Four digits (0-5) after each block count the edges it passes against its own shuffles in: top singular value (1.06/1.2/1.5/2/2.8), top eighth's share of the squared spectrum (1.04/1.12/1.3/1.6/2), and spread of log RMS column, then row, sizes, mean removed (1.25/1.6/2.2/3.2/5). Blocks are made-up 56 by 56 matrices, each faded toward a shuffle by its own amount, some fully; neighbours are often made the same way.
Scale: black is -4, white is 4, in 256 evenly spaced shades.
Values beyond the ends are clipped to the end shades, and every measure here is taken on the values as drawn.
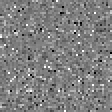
2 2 0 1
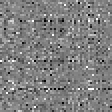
4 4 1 2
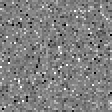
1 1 0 0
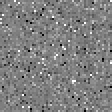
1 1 0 0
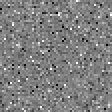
2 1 0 0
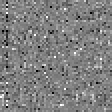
3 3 2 1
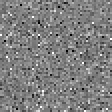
3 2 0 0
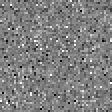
1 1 0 0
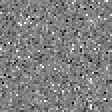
1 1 0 0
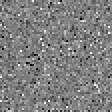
2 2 0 0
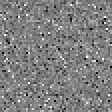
0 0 0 0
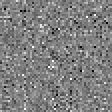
3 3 1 1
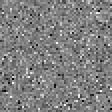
0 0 0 0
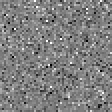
0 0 0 0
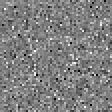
2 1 0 0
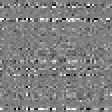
4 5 1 3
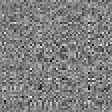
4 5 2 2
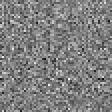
3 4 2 2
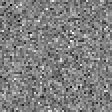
0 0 0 0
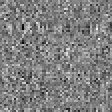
3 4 2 2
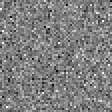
0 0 0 0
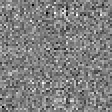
3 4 2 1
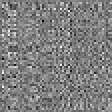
4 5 3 3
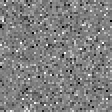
0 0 0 0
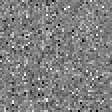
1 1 2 0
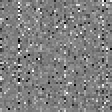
2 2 2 0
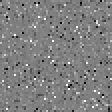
0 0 0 0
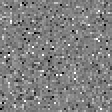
1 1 0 0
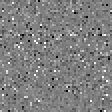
2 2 0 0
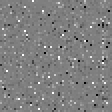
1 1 0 0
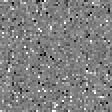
2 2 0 0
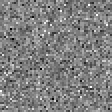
1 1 0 0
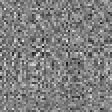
4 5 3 3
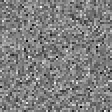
2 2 0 0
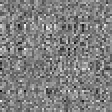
4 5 3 3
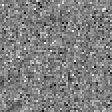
1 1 0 0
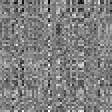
4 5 3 3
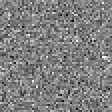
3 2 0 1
